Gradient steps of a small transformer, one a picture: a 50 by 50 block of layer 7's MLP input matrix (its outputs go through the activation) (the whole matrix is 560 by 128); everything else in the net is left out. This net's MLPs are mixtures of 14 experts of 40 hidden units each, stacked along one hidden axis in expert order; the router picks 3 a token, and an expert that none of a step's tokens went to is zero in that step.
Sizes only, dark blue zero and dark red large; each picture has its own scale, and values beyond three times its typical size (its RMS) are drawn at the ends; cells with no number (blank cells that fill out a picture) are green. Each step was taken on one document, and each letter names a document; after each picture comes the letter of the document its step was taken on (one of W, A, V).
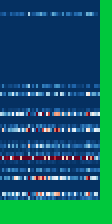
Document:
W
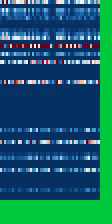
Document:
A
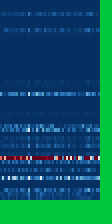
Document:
W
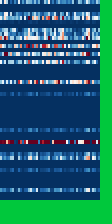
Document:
A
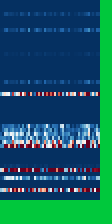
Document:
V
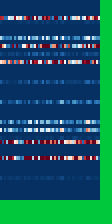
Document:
A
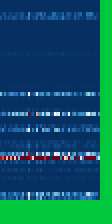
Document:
W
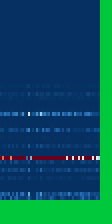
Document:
W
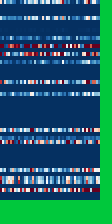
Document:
A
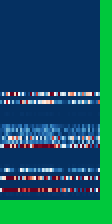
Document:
V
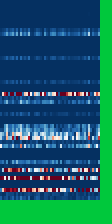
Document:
V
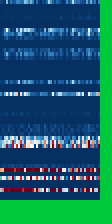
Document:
V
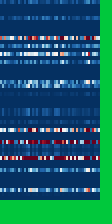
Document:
A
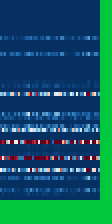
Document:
A
